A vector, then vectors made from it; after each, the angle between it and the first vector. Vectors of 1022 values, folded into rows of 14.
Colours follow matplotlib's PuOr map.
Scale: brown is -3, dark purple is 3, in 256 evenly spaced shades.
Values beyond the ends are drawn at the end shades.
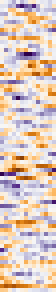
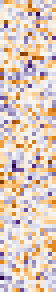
partly opposed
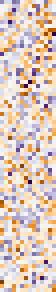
orthogonal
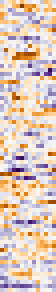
nearly opposite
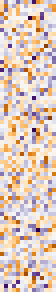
orthogonal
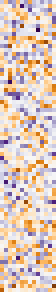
partly aligned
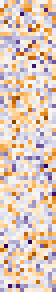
partly opposed
